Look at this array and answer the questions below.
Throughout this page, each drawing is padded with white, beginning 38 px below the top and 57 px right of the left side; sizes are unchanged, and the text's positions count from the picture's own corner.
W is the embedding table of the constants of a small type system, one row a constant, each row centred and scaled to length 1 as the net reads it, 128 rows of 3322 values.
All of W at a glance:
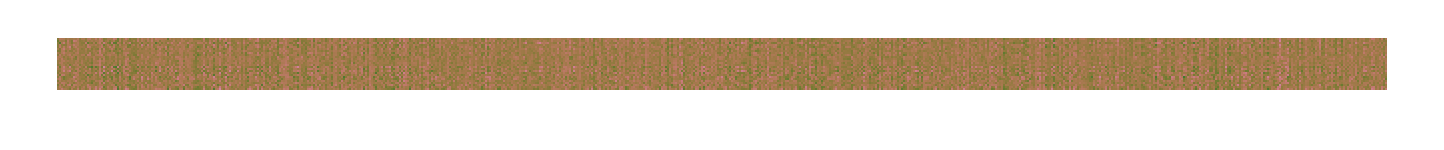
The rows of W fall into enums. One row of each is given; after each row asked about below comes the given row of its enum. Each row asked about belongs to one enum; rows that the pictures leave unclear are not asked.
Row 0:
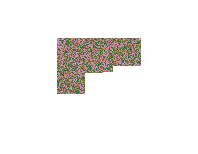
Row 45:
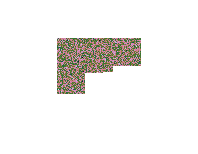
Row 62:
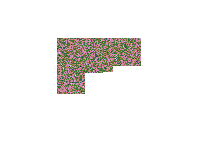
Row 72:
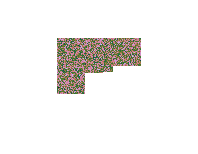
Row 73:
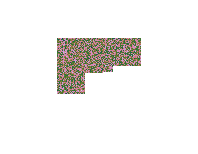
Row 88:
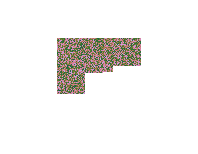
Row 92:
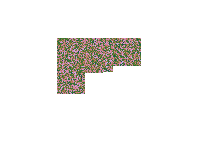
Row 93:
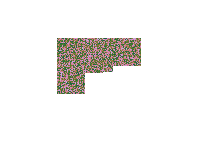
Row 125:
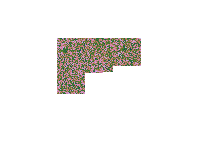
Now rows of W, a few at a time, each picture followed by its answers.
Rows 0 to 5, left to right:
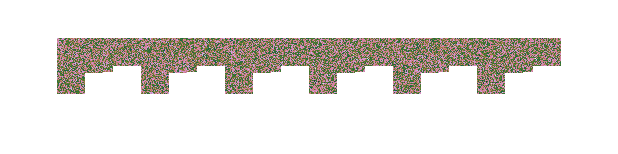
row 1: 125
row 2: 73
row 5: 62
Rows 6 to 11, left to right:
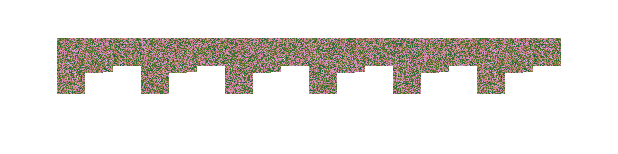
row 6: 92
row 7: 0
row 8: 62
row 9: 88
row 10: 93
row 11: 92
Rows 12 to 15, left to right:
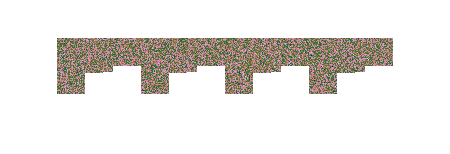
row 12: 93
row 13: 88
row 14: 92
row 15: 62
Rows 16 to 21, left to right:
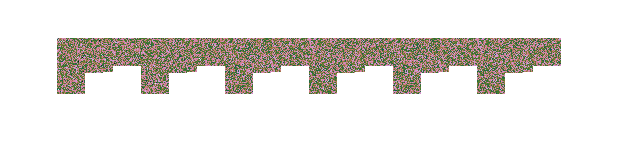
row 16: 45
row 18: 88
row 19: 0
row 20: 88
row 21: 0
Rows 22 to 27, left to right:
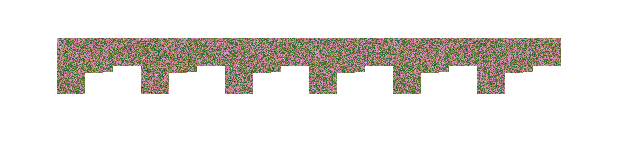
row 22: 0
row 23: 72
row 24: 62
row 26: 0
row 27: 93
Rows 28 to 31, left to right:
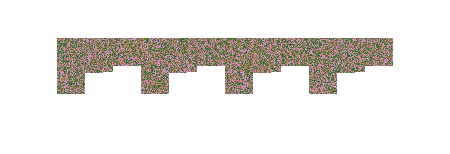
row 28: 93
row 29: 88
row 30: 92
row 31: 62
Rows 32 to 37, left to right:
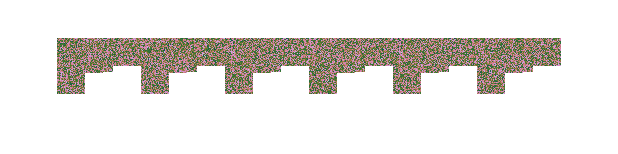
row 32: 93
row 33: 125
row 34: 73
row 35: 0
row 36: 73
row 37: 88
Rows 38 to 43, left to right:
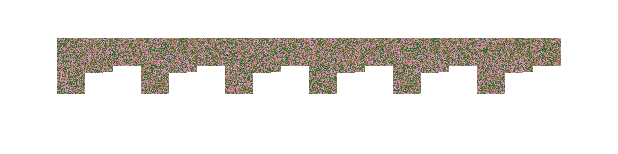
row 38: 93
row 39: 88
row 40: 62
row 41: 0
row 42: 88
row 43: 125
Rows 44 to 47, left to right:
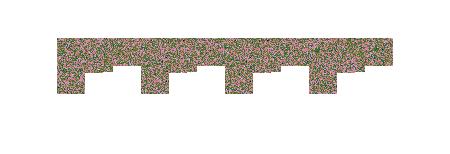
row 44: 72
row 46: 45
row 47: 125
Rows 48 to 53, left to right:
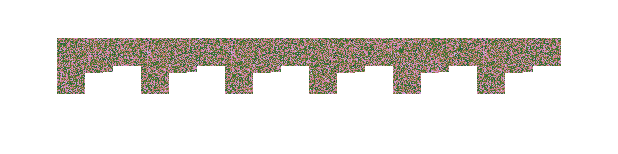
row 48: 93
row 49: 73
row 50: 73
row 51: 45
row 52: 125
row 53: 73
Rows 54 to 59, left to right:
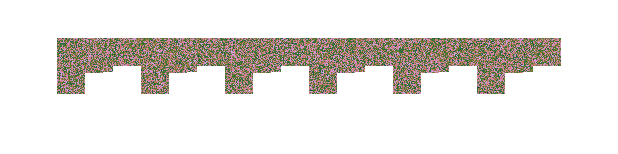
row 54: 93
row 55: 92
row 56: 73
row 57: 88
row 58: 125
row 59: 72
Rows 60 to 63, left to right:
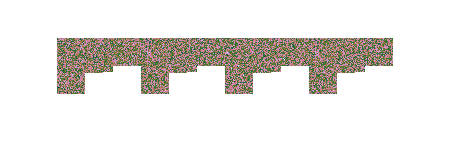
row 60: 72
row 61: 73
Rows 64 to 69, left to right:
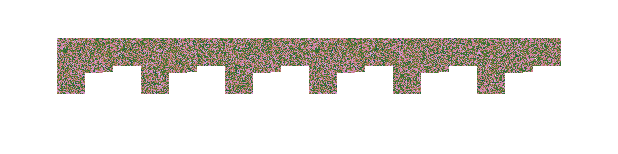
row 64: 125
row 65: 92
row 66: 88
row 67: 125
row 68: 73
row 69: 62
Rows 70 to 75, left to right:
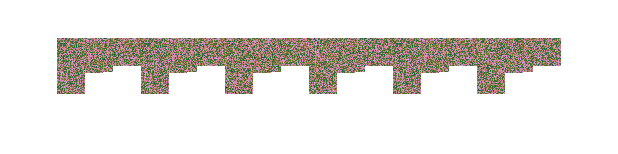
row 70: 93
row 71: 93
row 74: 93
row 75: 88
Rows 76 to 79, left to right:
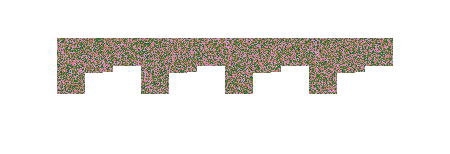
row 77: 93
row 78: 0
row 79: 73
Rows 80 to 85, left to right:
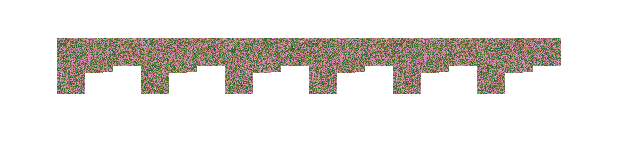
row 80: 93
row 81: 0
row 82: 125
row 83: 93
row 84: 93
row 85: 88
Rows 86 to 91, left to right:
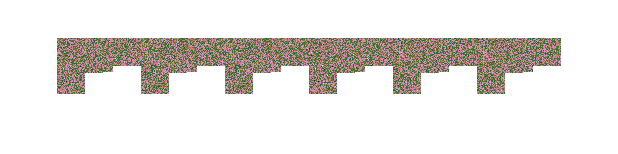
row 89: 62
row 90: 73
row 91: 73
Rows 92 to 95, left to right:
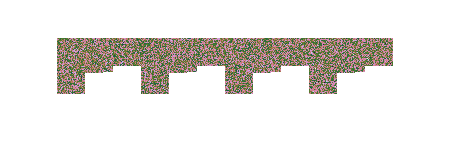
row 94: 88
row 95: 62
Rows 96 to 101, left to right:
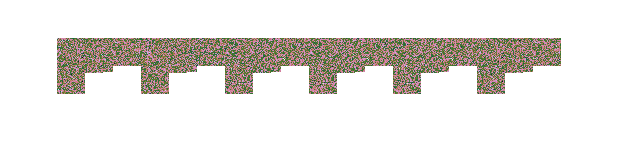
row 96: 45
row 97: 73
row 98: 62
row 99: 62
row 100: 62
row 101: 45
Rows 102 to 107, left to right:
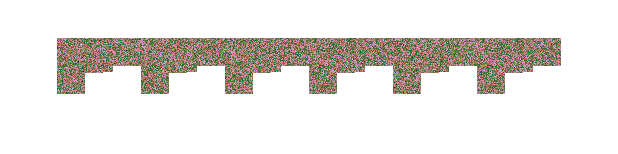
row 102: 45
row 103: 0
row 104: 73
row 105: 88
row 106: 72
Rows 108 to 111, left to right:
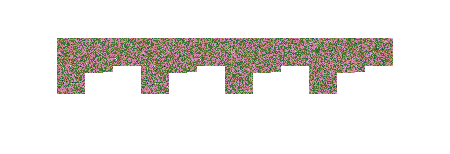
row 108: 62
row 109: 62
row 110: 73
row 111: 125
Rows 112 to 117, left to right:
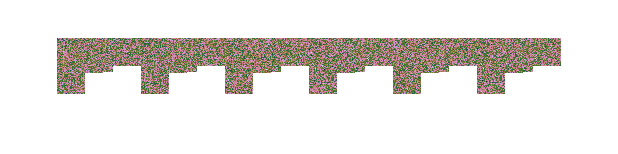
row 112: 73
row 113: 93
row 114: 72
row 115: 62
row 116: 0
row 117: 62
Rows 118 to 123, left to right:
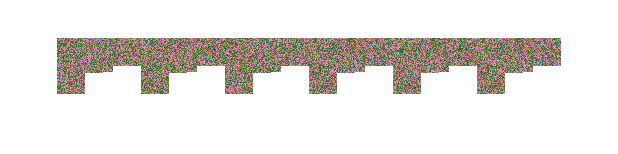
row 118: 93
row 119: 0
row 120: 62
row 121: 88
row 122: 125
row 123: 88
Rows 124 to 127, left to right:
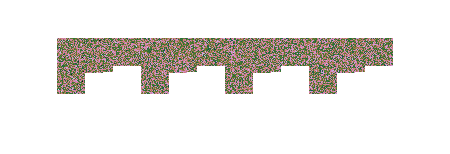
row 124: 45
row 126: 73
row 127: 88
